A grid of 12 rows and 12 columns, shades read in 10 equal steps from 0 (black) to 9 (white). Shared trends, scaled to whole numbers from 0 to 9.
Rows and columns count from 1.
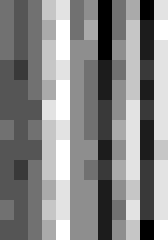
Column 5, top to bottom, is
8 9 9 8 9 9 8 9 9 8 8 9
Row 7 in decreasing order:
8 8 8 7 6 5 4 4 4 3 2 1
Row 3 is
4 3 4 7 9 5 5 0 5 7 1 8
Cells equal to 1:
11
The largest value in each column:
4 3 4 8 9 5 6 2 6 8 2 9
